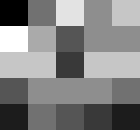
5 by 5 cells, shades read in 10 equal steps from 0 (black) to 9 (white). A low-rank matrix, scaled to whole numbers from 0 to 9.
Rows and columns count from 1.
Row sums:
24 28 30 22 11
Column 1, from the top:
0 9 7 3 1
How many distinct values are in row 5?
4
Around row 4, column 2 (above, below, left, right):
7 4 3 5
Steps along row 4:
up same same down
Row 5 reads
1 4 3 2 1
